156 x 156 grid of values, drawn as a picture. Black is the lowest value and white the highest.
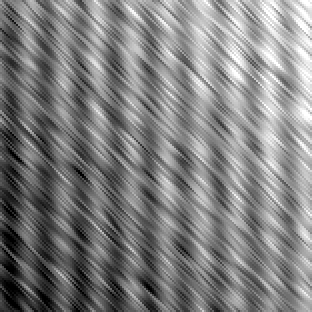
The bottom left is the ninth with the lowest average. The ninth with the highest average is the top right. Stripes running up and down repeat 9 times from left to right. The histogram is bell-shaped. Values rise toward the top right.
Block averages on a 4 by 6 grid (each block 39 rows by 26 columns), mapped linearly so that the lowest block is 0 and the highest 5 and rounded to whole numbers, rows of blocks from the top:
233445 / 122334 / 122334 / 011223
